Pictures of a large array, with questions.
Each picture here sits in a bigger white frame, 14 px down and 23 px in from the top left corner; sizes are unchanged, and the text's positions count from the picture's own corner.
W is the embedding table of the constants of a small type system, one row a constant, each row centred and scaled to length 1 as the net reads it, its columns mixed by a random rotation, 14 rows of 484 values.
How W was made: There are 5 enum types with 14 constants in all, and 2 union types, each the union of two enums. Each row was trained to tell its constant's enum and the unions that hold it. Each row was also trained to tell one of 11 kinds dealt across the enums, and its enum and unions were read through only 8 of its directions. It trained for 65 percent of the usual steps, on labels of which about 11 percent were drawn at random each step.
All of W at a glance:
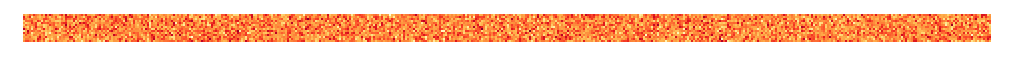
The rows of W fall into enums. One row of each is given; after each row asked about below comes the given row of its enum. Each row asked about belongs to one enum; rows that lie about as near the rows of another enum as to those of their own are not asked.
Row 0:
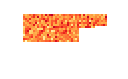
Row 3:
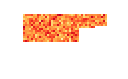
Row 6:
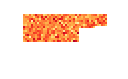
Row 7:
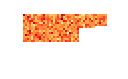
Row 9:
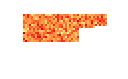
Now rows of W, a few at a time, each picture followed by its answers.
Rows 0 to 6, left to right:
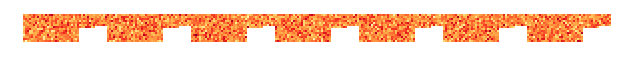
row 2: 7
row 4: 0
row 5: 0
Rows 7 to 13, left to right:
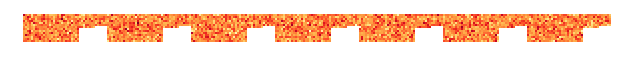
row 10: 3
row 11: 6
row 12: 6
